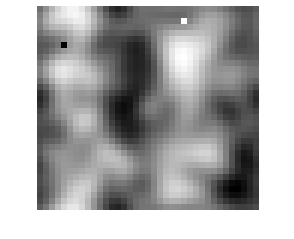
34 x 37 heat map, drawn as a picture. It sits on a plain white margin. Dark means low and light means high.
Average level on the scale: 50%. Stripes: upright, repeating 2 times. Lone odd cells: 2, 1 higher and 1 lower than their neighbours.
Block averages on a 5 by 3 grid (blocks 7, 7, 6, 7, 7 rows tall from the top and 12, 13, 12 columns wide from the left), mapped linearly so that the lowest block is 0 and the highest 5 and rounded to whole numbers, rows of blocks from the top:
5 2 3
5 2 4
3 0 1
3 3 2
4 3 0
